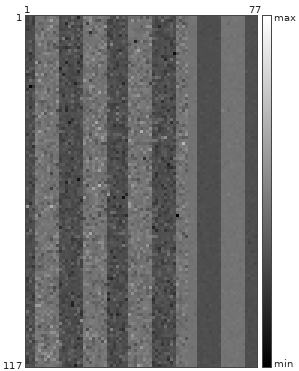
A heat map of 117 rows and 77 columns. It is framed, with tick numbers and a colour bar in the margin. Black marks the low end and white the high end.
Slope: none. Stripes: upright, repeating 5 times. Seam: vertical, 70% of the way across, the right part calmer. Average level on the scale: 40%.
